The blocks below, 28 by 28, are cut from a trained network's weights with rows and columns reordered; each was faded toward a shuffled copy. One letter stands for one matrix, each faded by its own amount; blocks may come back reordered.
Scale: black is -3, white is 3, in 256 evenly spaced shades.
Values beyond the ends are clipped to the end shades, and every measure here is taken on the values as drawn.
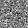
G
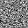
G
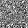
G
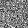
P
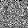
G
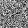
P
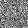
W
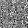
W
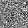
W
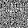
W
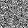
W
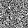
P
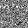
G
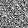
P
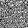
G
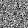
P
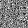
P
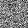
P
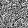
P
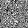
W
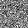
P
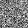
P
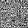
W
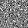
G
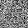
P
